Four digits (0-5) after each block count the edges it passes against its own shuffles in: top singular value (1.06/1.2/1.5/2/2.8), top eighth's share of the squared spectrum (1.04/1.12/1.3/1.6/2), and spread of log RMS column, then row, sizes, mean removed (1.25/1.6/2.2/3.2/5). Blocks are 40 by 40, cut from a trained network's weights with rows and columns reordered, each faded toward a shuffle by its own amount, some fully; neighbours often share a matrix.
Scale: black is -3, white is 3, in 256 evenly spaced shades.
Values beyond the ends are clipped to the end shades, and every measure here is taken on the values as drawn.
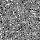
1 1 0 0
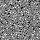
0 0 0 0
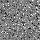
0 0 0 0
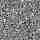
0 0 0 0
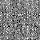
2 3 0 2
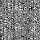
2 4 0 3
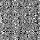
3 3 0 2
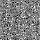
2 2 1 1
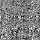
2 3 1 2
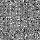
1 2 0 2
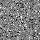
0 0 0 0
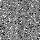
0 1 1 0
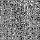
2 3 1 2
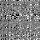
3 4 0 3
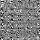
3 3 3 1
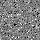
0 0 0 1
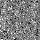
1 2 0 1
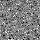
0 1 0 0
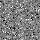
1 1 0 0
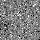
1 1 0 0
